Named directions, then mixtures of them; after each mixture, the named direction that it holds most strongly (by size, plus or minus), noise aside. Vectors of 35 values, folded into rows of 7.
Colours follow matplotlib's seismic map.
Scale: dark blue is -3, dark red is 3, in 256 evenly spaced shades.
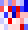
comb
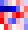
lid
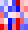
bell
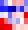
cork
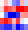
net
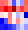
cork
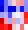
cork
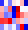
comb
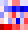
cork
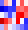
lid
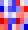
bell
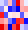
bell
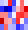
lid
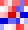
net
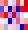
comb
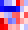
cork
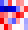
lid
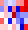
comb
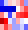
lid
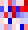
comb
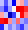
net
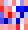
net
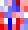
bell
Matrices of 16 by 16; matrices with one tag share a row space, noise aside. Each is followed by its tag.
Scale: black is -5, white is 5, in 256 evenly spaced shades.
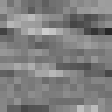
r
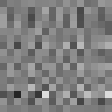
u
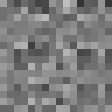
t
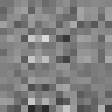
t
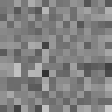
u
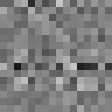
t
